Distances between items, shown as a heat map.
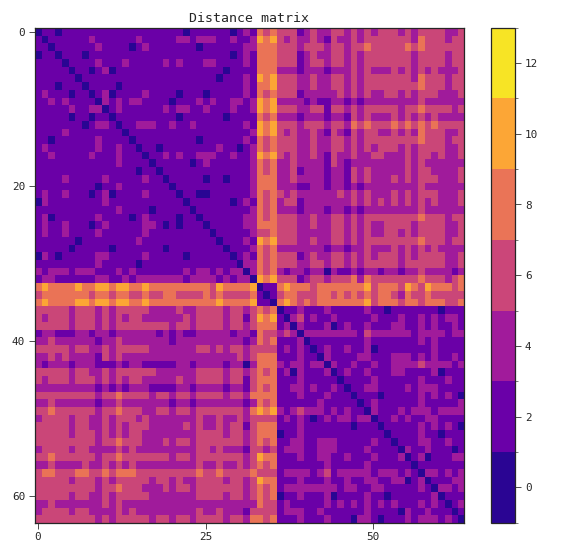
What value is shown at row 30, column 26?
2
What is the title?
Distance matrix
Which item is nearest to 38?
44
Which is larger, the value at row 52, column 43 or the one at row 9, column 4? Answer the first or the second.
the second
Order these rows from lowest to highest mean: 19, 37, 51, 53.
19, 51, 37, 53
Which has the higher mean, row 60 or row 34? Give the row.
34
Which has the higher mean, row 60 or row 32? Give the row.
32
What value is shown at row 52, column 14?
6
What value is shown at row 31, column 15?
2
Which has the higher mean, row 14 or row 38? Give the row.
38
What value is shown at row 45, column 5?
4
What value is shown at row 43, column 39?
4
